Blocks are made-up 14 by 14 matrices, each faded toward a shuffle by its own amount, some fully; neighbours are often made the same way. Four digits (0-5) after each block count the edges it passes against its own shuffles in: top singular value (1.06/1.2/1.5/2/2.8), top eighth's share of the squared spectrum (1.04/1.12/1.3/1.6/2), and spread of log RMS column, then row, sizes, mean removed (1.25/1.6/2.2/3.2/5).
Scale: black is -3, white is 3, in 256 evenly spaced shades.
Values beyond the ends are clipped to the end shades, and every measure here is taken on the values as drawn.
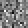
1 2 1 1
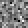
0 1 0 0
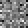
2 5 1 1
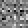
3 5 2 2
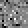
0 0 0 0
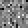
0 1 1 0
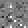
2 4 1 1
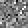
0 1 0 0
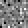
0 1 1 0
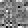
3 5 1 1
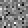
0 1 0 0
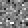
0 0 0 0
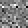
2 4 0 1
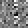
3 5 1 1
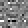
2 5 0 1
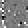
2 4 1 0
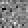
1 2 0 0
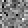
0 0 0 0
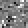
0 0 0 0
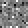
0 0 0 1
